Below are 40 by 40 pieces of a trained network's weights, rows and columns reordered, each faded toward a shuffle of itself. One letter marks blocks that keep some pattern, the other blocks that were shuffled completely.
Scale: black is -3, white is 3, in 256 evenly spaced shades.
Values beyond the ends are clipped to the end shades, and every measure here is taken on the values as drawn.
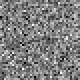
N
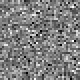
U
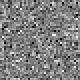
U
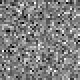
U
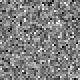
N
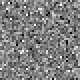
N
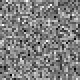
N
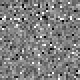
U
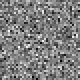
N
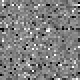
U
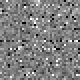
U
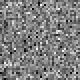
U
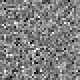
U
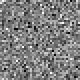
N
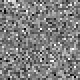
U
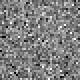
N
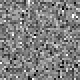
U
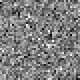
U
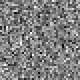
N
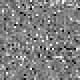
U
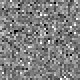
N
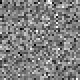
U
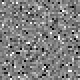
N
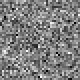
U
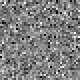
N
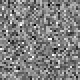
N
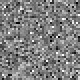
N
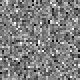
N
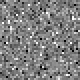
N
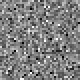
N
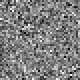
N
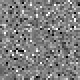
U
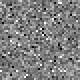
N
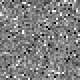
N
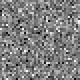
N
